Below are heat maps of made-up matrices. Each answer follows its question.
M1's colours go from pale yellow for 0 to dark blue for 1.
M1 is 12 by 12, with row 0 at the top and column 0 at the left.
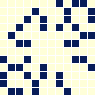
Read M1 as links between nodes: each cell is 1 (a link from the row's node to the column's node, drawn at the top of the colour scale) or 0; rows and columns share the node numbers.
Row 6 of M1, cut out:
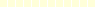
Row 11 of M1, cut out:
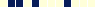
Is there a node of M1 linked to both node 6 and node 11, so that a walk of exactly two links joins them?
no
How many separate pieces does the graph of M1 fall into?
2
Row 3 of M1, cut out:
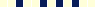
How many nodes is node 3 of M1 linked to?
4
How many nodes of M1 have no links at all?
1
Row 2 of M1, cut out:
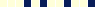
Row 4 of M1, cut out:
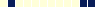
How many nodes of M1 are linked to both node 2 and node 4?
1
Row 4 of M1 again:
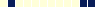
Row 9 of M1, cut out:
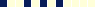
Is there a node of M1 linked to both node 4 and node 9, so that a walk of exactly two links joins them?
no
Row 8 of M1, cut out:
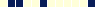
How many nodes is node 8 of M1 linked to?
4
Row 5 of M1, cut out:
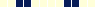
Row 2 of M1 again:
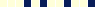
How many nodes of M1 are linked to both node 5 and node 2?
2
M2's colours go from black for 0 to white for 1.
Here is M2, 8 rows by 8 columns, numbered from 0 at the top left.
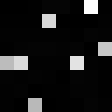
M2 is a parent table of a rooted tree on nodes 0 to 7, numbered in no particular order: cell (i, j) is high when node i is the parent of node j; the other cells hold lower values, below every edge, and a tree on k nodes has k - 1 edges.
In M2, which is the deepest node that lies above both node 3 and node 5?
4
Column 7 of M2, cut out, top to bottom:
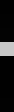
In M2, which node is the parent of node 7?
3
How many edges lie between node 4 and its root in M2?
0
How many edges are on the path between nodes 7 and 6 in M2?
5
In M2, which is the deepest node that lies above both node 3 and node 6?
4
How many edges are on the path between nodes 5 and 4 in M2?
1
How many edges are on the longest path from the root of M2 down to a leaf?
4
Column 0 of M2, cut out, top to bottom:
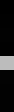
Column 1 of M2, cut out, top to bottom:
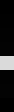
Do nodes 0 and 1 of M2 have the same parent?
yes
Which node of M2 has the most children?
4
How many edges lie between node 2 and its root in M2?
4
